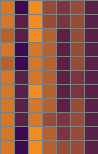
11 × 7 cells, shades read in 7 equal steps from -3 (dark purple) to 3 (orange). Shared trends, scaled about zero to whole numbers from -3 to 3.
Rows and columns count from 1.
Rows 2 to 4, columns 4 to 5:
0 -1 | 1 -2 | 1 -2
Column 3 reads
3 3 3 2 2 2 3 2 2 3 3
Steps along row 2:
down up down down up down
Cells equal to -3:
5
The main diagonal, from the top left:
2 -2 3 1 -2 -1 -2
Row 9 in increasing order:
-2 -2 -1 0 0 2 2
